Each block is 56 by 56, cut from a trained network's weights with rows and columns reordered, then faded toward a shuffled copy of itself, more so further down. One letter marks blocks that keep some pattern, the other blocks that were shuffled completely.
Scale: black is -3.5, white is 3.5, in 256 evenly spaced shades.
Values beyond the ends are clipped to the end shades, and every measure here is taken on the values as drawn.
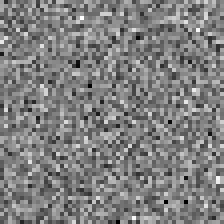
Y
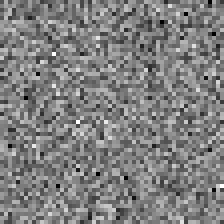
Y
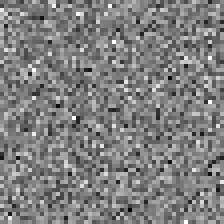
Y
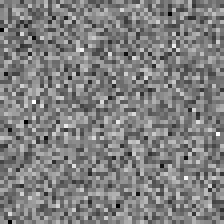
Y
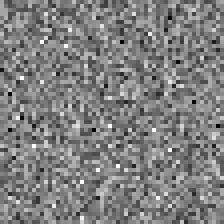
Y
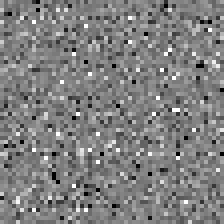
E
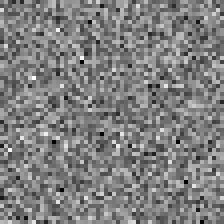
Y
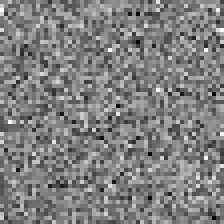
Y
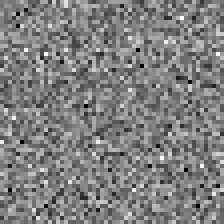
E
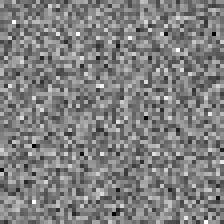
E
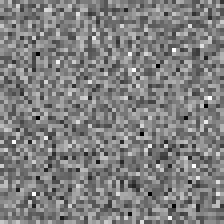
Y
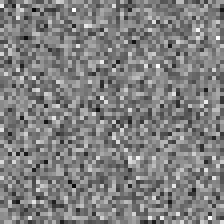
Y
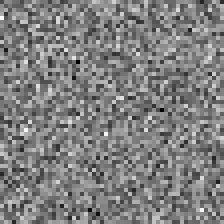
Y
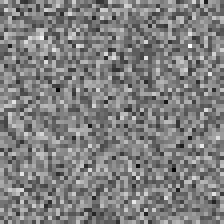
E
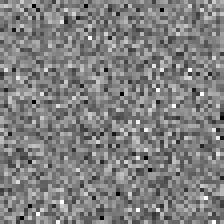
Y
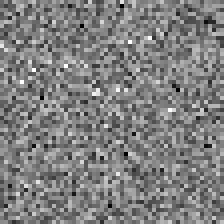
Y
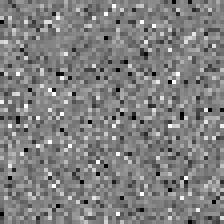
E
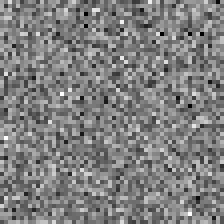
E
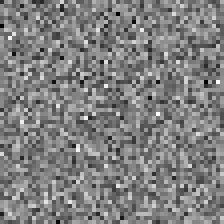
Y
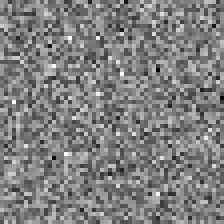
Y
